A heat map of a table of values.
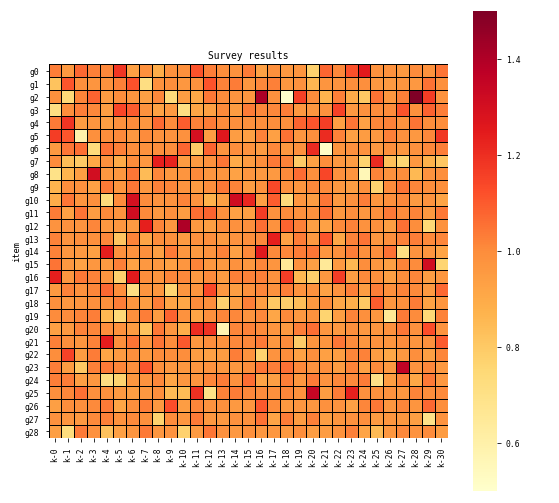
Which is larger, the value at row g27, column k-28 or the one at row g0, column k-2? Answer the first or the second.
the second
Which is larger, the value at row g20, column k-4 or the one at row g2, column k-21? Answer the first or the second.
the first
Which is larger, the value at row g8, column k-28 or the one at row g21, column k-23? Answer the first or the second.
the second
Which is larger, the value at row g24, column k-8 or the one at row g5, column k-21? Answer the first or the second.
the second
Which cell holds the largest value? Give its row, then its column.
g2, k-28
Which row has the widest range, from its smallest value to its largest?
g2
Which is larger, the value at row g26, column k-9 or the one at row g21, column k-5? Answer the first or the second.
the first
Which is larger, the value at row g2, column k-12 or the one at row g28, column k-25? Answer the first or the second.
the first
